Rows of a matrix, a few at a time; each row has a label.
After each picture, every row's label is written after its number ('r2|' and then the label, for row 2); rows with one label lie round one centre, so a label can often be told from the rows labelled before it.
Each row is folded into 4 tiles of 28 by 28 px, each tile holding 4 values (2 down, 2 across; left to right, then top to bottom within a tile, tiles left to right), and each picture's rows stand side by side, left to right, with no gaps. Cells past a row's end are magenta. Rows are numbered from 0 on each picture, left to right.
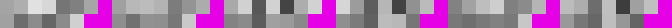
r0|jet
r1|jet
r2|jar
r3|jar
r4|jet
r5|jar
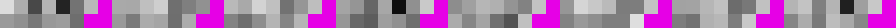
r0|jar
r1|jet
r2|jet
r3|jar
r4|jet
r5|jet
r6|jet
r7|jar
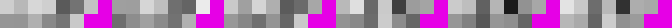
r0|jet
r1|jet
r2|jet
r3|jar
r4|jar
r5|jar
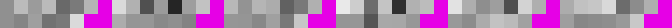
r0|jet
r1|jar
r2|jet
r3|jar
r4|jar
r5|jet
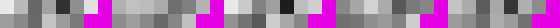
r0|jar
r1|jet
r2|jar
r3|jet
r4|jar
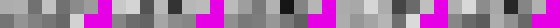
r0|jet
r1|jar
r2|jar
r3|jet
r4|jar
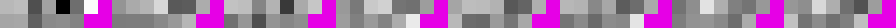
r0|jar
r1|jet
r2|jar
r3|jet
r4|jet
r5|jet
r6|jet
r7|jet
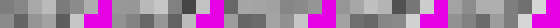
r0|jet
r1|jet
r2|jet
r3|jet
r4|jet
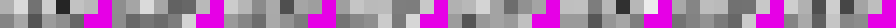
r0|jar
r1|jet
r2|jar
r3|jet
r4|jet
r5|jar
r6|jet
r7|jar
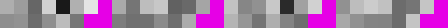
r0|jar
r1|jet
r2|jar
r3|jet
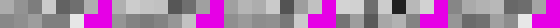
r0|jet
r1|jet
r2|jet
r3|jar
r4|jet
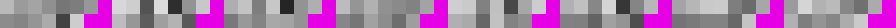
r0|jet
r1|jar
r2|jar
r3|jet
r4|jar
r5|jar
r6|jet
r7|jet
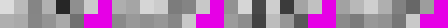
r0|jar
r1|jet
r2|jar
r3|jet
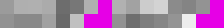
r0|jet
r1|jet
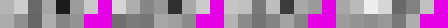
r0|jar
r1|jar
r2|jar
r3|jet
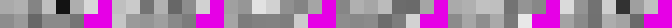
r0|jar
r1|jar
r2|jet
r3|jet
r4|jet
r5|jar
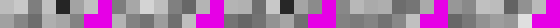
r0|jar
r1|jet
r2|jar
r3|jet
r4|jet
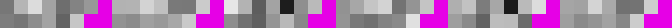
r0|jet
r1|jet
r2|jar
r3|jet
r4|jar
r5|jet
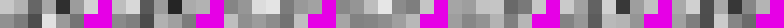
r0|jar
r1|jar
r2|jet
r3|jet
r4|jet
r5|jar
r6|jar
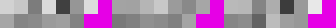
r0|jar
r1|jet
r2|jar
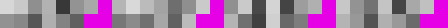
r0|jar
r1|jet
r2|jar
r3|jar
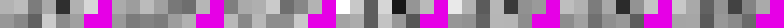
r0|jar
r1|jet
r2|jet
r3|jar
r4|jar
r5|jar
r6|jar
